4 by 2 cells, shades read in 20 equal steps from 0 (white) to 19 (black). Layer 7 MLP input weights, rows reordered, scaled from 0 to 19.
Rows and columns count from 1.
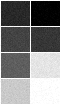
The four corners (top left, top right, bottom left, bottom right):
16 19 4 0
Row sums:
35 29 14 4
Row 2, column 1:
14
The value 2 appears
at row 3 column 2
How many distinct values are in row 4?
2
